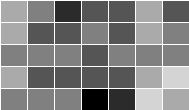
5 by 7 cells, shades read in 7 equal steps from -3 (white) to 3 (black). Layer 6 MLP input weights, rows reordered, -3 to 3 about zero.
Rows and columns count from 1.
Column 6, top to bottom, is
-1 -1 0 -1 -2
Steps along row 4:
up same same same down down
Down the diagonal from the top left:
-1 1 0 1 2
